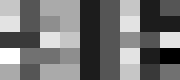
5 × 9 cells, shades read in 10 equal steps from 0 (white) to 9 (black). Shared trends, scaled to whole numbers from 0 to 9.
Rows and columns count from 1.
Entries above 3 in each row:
5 6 6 7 5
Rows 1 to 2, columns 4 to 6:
3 8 6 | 3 8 6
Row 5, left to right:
3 6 3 3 8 6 2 7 5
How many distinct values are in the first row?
4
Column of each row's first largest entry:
5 5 5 9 5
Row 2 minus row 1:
-1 0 1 0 0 0 -1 0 2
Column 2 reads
6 6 7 5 6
